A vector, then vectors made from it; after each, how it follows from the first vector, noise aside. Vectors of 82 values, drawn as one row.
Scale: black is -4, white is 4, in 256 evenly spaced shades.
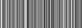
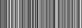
reversed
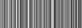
wrapped around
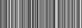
reversed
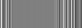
partly zeroed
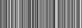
reversed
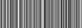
wrapped around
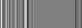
partly zeroed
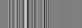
partly zeroed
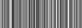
wrapped around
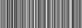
wrapped around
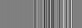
partly zeroed
